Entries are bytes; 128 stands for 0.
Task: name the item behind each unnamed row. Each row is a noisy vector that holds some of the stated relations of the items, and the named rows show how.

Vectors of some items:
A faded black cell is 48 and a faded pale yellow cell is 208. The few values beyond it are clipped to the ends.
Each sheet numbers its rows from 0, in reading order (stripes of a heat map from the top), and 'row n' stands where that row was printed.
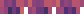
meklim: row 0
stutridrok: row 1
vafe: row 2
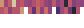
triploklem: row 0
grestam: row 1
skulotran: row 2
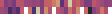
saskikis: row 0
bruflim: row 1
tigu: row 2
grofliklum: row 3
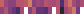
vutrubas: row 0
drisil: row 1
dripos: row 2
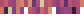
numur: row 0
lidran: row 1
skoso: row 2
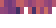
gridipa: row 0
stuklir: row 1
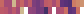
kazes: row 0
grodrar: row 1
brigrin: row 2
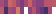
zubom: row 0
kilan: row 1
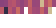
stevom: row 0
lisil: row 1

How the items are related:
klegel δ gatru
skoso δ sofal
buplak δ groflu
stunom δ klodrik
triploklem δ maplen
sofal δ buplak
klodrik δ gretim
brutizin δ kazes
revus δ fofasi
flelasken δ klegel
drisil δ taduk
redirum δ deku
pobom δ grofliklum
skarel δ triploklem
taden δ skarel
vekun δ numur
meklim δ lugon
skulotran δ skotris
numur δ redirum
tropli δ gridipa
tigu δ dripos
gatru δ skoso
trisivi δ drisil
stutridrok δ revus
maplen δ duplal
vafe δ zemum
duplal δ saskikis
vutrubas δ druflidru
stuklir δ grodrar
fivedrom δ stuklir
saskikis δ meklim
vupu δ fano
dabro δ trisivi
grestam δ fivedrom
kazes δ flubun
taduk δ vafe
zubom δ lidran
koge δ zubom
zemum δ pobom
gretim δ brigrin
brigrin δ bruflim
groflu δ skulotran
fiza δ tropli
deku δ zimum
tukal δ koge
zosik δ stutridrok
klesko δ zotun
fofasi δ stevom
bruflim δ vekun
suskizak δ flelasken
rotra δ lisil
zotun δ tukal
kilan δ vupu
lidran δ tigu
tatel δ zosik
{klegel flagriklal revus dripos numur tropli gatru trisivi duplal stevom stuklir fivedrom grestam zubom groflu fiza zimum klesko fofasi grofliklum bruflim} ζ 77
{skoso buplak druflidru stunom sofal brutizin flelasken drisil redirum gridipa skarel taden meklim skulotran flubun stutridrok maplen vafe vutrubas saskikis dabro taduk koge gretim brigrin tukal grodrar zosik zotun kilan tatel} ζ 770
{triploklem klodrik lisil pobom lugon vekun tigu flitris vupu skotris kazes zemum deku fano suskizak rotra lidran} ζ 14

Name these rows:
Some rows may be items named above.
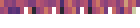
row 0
koge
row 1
grofliklum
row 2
dripos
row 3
dripos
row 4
lugon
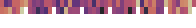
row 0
klodrik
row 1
meklim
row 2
groflu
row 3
sofal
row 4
flelasken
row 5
klegel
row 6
vekun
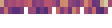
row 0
taden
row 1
vafe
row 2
klesko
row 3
redirum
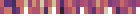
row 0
stunom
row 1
suskizak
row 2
dripos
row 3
lugon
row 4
duplal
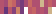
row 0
trisivi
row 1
rotra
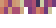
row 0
deku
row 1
skotris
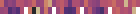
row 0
vafe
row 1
zimum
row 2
zotun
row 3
tatel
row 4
rotra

